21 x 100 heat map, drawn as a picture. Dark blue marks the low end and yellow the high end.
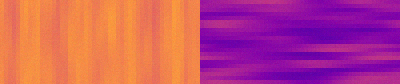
The table splits into one row of 2 panels. Panel 1,1: high, streaked downward, faint in contrast. Panel 1,2: low, streaked across.
